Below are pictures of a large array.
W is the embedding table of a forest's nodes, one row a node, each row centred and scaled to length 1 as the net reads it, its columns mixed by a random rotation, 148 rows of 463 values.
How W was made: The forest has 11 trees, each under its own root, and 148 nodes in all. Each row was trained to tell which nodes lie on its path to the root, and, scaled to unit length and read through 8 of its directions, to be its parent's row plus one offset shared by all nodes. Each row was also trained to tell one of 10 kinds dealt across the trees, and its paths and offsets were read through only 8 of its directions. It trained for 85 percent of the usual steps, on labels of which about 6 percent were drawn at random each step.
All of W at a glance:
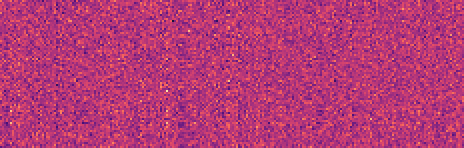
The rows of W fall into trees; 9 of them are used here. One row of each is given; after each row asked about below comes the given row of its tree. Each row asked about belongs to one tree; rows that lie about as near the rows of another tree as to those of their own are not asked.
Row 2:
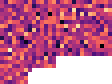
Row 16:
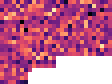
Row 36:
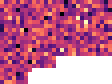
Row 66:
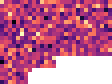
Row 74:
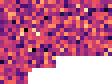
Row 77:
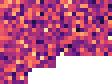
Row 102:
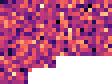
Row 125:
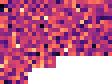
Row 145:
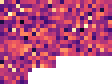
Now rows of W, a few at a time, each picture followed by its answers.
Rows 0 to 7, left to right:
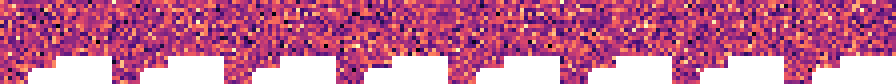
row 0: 66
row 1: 66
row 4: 2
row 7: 102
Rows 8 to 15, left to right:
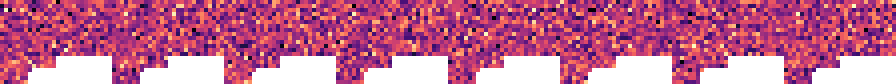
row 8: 2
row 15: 125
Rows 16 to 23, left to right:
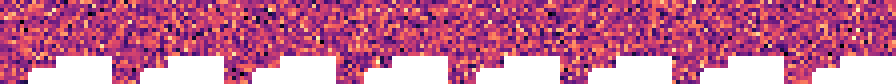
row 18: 66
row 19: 102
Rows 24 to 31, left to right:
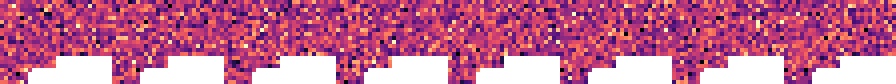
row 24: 66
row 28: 102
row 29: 125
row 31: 125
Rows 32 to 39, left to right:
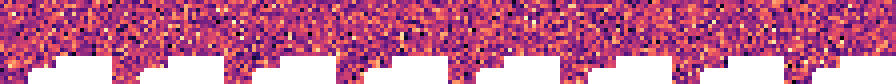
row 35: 36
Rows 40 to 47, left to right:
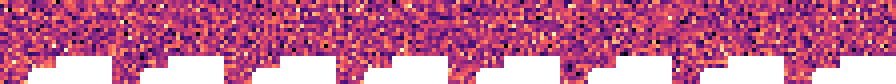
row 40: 2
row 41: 74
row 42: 2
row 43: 77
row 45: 36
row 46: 2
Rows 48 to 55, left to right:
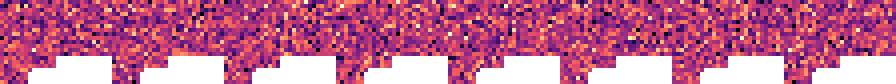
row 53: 77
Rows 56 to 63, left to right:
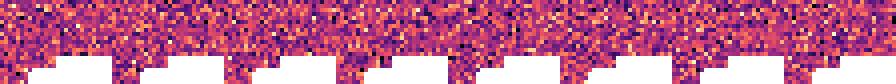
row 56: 66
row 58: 77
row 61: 36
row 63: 77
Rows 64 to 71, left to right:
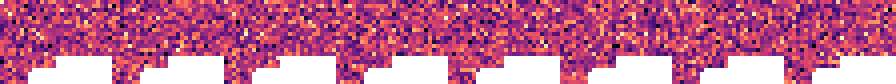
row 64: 66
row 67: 36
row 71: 74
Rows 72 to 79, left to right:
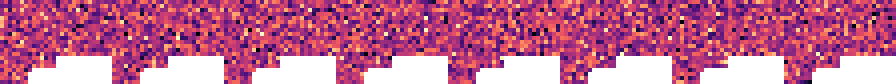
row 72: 102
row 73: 74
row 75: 77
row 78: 36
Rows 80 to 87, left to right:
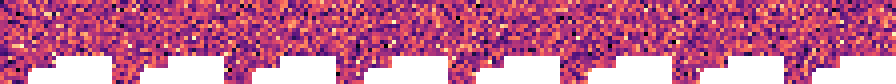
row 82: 36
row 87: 36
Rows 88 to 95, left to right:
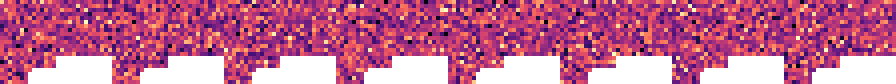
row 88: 66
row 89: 16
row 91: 77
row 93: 2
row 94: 145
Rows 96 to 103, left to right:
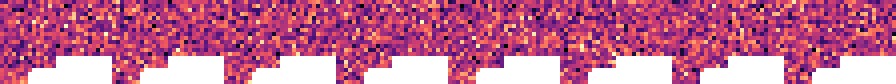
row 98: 36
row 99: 66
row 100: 16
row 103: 77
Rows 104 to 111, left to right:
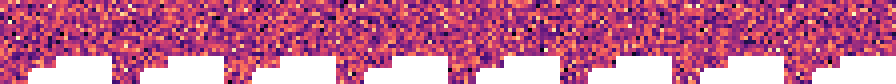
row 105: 145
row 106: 2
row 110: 77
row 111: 102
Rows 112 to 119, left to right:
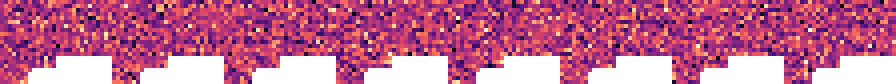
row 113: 66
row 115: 2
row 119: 102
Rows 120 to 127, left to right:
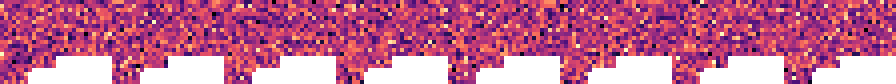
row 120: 36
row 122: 77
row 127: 125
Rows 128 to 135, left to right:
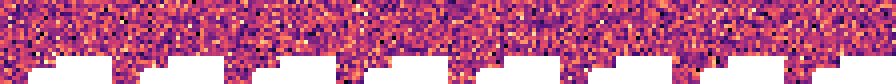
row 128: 74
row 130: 36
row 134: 102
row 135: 102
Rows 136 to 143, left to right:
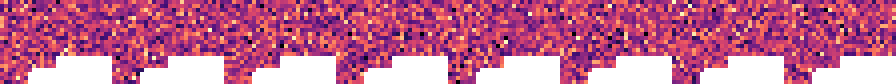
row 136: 77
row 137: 102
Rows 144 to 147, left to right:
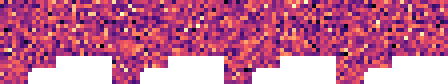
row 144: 2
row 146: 102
